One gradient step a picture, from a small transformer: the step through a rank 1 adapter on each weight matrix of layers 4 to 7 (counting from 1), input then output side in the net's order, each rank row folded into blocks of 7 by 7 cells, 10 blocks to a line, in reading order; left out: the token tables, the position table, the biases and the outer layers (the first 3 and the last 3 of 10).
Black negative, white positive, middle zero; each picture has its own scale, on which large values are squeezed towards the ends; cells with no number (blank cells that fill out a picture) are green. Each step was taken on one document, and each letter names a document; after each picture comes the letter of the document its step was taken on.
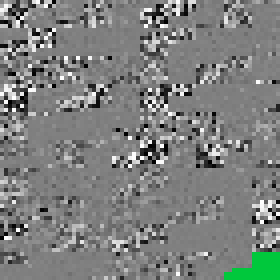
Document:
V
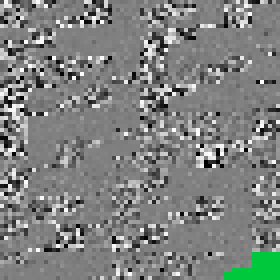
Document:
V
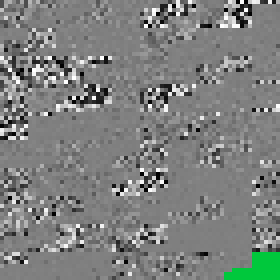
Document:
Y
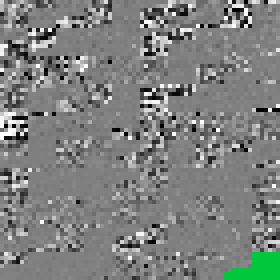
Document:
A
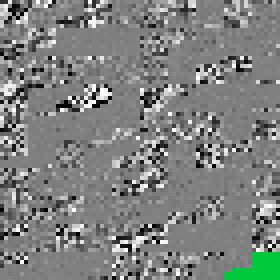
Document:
V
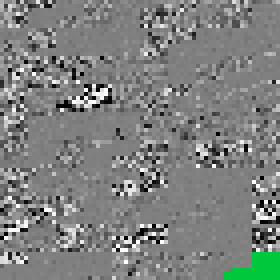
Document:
Y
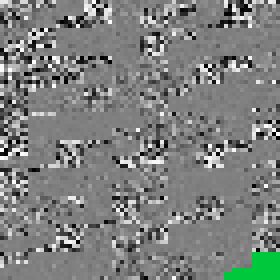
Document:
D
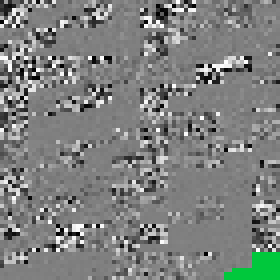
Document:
V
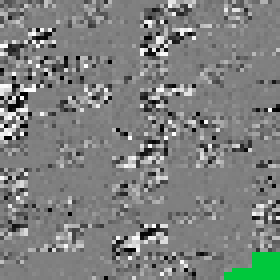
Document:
A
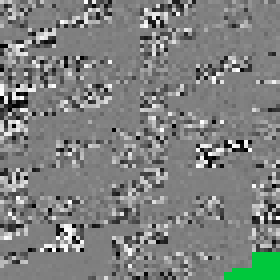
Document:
A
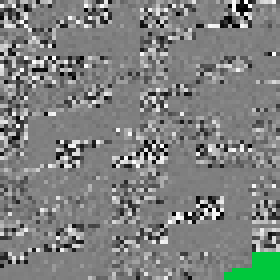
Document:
D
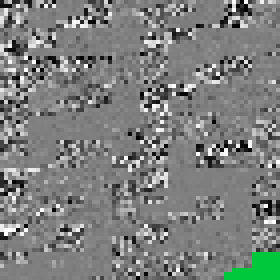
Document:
D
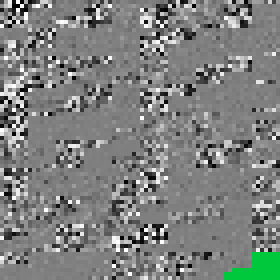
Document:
V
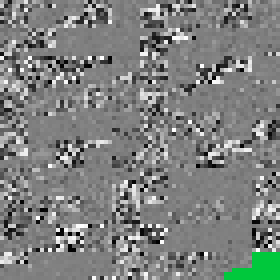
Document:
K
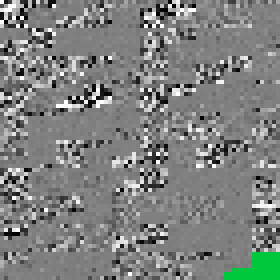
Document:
V
